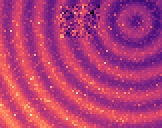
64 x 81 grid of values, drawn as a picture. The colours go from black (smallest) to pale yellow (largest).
Rings: centred on the top right. Histogram: bell-shaped. Slope: up to the bottom left. Odd patch: rougher, in the top middle.
